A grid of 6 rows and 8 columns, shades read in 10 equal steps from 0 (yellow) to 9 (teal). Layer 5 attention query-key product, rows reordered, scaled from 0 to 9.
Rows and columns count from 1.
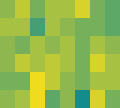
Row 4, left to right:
4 2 3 2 3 5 1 3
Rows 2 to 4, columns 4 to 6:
3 4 5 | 4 3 5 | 2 3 5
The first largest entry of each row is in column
8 3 2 6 1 6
